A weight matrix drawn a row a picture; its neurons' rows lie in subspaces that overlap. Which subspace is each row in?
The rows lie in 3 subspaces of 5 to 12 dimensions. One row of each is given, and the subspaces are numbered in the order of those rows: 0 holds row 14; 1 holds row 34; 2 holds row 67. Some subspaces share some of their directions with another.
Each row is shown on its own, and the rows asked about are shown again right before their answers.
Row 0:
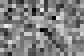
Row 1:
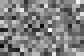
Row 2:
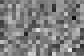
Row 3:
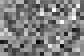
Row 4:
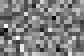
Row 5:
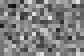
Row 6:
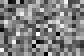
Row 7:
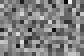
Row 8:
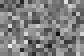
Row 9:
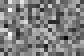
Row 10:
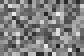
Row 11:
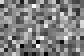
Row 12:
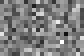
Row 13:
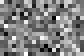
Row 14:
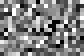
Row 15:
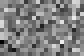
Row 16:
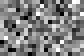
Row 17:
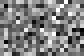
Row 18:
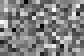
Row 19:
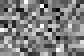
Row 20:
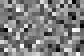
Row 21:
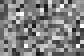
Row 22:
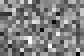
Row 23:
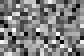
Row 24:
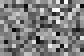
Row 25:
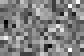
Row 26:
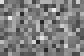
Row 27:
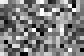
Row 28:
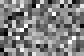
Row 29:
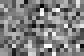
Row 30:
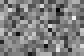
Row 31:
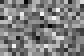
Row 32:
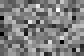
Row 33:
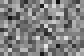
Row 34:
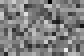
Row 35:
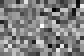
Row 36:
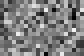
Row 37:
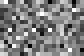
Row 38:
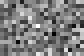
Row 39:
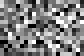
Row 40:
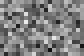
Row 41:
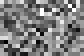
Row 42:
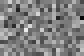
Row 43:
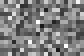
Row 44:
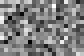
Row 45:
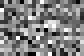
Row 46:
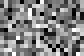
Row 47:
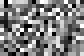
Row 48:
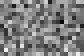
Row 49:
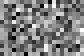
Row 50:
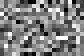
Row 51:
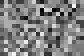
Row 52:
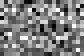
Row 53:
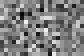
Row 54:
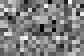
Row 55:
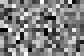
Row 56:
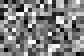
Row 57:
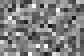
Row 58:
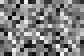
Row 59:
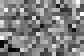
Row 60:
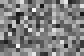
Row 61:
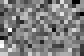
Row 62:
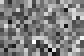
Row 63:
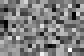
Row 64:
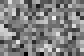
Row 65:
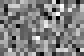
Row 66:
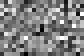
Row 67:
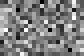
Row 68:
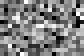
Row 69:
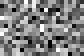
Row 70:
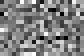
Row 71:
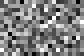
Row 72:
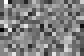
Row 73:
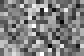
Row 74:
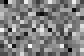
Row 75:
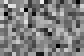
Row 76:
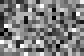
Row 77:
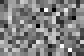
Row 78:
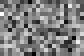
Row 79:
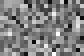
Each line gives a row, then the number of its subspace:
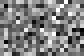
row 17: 1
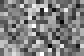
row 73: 1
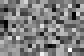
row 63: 2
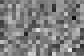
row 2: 1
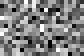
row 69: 0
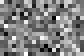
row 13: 1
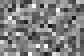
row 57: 0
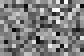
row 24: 1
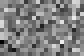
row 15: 2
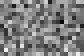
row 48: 1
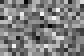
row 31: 1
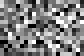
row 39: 0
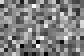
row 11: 0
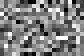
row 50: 0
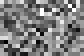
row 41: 2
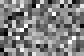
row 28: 0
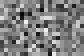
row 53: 1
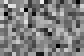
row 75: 1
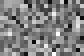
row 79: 1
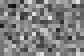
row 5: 1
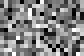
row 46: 1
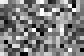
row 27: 2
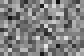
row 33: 1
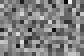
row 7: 0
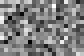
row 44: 1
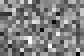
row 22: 0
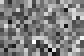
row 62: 1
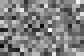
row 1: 2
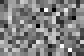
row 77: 1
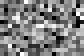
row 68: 1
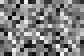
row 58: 0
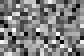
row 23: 0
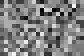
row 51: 2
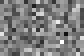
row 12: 0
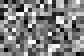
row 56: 1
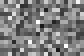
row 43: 0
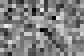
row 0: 1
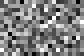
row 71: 0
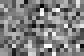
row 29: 1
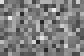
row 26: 0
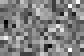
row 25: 2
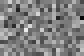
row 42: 1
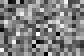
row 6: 0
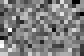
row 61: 2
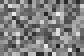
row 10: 1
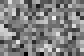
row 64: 1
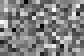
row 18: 2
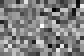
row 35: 1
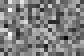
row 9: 1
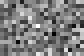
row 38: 1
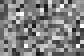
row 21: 1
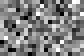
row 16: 2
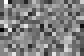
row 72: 2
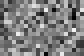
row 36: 0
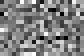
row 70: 0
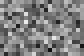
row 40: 1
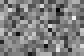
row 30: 1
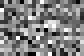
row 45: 0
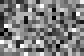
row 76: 0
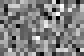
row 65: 1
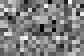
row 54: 0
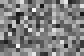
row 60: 0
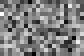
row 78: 0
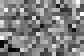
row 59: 2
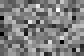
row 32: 0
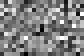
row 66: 0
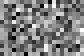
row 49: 1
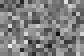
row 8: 0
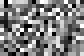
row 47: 2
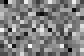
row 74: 2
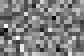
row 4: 0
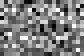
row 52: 0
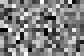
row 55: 1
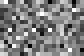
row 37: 2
